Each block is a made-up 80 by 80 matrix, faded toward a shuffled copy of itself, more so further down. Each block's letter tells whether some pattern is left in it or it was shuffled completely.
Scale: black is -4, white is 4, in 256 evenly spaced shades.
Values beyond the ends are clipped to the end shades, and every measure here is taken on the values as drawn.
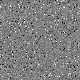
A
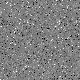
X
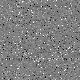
A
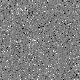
A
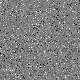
A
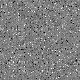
A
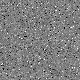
X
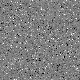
X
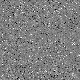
A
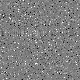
A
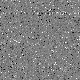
A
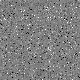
A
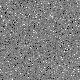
X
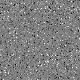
A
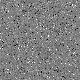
X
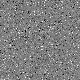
X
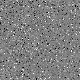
A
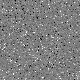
X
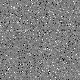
A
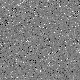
X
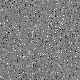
A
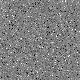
X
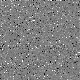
A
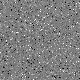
X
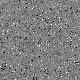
A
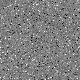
X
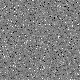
X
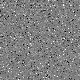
A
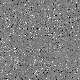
A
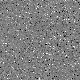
X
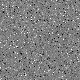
X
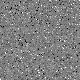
X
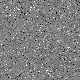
X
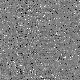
A
